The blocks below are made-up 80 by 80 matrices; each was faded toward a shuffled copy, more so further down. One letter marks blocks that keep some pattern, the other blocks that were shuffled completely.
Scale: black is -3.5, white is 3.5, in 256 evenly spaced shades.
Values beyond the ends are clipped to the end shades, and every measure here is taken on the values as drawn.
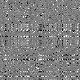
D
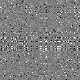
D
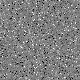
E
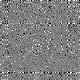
D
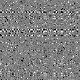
D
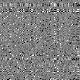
D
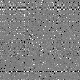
D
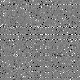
D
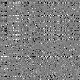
D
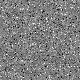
E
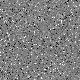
E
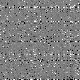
D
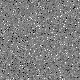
E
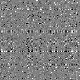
D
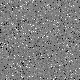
E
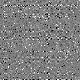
D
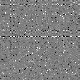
D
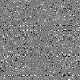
D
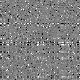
D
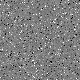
E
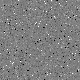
E
